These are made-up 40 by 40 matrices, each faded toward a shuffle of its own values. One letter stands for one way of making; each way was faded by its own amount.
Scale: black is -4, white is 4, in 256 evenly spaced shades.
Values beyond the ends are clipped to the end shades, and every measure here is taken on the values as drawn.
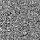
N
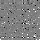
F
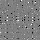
F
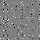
F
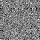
N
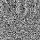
N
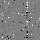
F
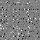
F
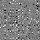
F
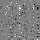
F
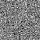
N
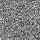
N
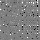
F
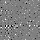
F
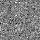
N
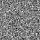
N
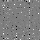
F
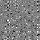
F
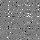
F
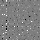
F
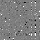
F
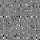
F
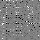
F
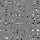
F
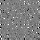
F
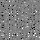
F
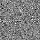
N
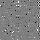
F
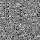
N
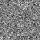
N
